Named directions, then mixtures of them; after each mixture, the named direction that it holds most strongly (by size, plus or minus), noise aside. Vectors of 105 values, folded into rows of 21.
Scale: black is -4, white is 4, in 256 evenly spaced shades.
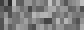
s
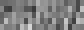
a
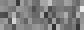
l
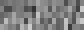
a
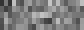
s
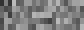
s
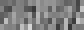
a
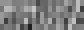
a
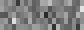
l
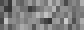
s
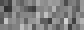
a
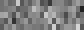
l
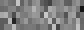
l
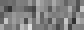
a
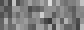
s
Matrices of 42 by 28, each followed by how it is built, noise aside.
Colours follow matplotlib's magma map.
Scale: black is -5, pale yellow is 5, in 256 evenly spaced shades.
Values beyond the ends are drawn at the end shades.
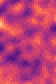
smooth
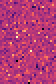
noise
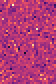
noise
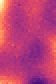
smooth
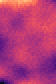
smooth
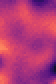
smooth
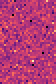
noise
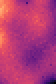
smooth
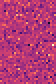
noise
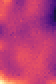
smooth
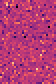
noise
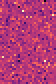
noise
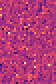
noise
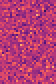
noise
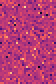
noise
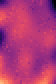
smooth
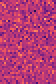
noise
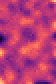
smooth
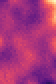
smooth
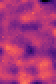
smooth
